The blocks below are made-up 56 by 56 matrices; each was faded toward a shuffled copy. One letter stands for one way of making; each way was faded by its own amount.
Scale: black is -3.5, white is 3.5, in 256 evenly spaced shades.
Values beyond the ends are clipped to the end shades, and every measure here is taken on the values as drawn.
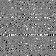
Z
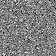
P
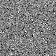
P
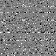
Z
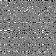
Z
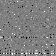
Z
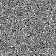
P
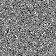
P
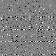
Z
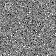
P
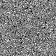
P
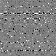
Z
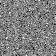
P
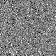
P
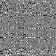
Z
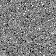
P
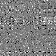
Z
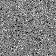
P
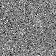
P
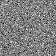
P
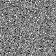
P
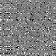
Z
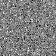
P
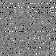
Z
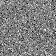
P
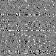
Z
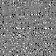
Z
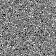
P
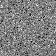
P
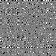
Z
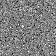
P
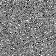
P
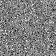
P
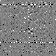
Z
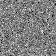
P
